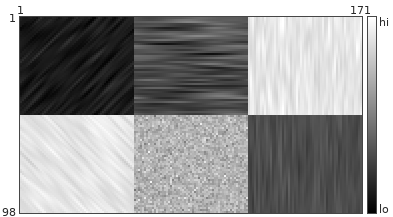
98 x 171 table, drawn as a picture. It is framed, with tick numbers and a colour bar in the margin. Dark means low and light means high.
It is made of 2 by 3 panels. Panel 1,1: very low, slanting up to the right, faint in contrast. Panel 1,2: low, streaked across. Panel 1,3: very high, streaked downward, faint in contrast. Panel 2,1: very high, slanting down to the right, faint in contrast. Panel 2,2: high, fine-grained. Panel 2,3: low, streaked downward, faint in contrast.
